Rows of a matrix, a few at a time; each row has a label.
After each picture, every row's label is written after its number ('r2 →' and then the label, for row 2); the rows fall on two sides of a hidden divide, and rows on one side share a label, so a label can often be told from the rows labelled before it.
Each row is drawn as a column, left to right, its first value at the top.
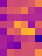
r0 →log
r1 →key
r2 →key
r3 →key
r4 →key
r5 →key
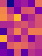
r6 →log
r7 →log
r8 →key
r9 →log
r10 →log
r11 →key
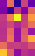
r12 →key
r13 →key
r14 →log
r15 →key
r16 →log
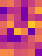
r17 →key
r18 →key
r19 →key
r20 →key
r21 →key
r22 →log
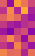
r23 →key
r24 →log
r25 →key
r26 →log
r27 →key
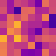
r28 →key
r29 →key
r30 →key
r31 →log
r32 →log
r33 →log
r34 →key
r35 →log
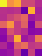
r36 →key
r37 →key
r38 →key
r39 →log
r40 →log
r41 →log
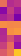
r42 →key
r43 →key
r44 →key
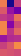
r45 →key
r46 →log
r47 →key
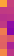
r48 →key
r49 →log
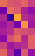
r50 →key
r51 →log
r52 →log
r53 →key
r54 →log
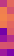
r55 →log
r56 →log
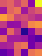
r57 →log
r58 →log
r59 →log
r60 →log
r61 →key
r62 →key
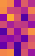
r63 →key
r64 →key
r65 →log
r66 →key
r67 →log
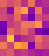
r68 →log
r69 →key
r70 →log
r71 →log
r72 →key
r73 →log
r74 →log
